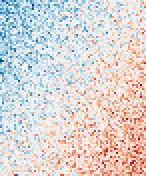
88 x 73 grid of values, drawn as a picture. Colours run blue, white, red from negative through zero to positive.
No single row or column stands out from its neighbours. The field climbs toward the bottom right. The histogram is bell-shaped. Neither half mirrors the other. The ninth with the highest average is the bottom right.
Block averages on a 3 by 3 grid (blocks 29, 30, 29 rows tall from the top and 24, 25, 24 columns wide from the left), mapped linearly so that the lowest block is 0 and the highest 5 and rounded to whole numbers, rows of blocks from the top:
013 | 124 | 245
